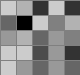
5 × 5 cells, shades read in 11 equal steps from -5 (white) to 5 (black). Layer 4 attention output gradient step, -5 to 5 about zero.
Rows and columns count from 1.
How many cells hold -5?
0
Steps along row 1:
up up down up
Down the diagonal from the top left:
-3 5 1 -1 1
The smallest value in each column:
-3 -3 -3 -3 -2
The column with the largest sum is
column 5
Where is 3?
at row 1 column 3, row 1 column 5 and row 4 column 5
